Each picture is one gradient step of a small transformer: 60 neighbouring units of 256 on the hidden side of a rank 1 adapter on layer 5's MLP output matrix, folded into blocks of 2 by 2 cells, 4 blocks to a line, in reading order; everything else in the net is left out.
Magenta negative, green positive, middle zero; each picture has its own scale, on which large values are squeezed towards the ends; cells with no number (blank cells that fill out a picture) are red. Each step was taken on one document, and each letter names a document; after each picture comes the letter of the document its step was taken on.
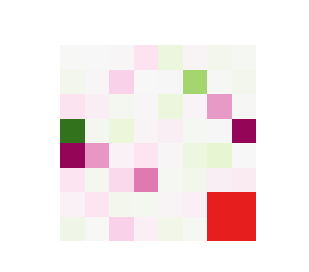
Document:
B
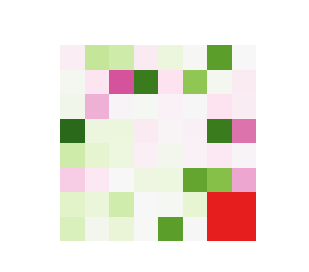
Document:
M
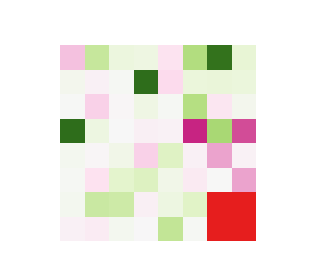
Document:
M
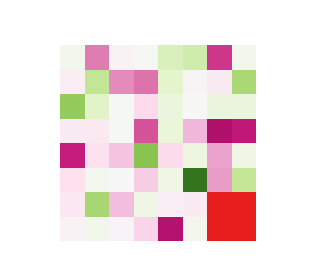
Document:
M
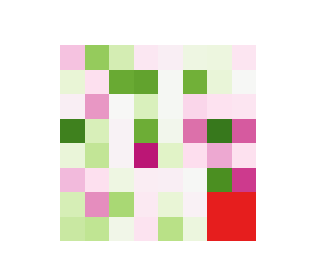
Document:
M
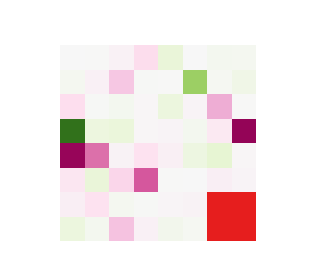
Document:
B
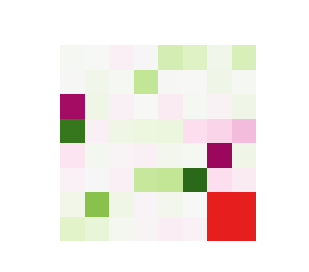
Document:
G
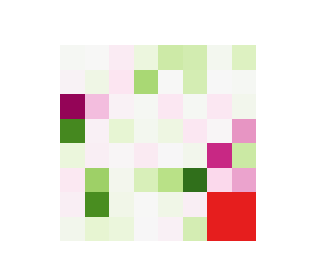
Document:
G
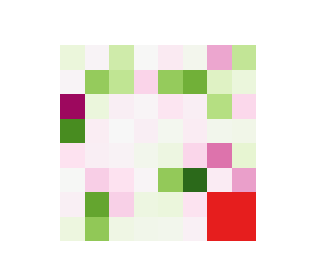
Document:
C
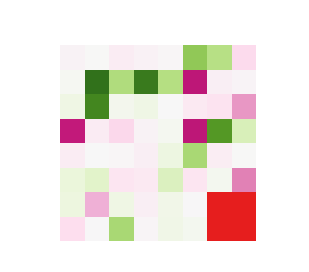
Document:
C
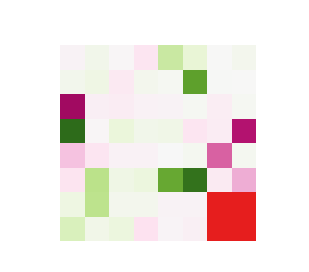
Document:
G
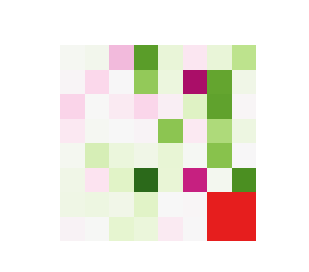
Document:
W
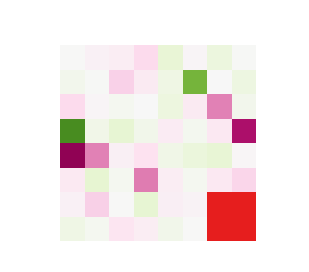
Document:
B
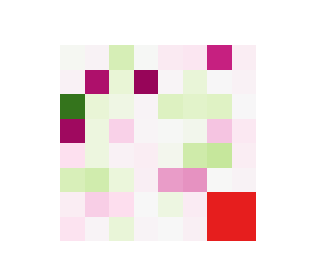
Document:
C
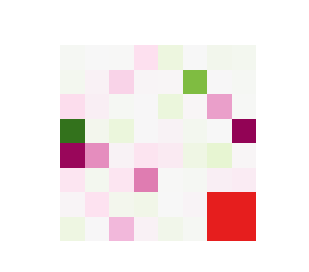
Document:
B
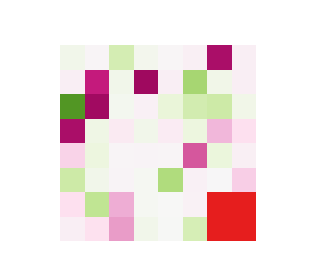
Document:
C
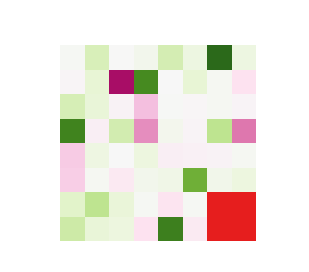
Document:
M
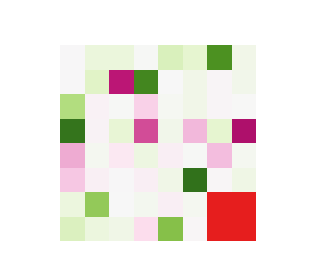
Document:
M
